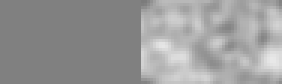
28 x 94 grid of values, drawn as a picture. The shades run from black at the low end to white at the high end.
The table splits into one row of 2 panels. Panel 1,1: middling, flat. Panel 1,2: high, blotchy.
